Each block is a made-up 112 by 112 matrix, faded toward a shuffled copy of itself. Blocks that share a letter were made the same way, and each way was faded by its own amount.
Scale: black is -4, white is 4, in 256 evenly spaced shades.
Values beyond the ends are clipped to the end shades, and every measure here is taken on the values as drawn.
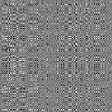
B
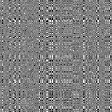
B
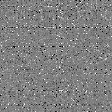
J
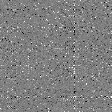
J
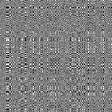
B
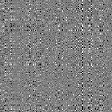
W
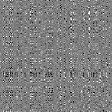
W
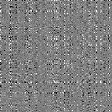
W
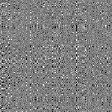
W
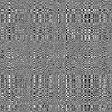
B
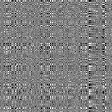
B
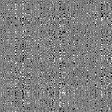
W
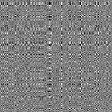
B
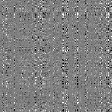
W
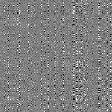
W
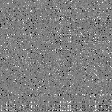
J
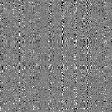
W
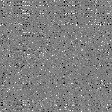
J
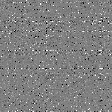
J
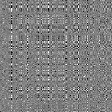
B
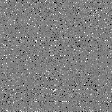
J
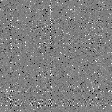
J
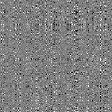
W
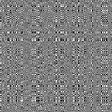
B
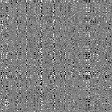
W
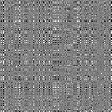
B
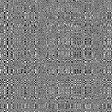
B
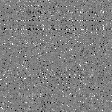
J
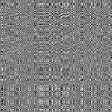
B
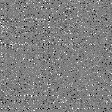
J
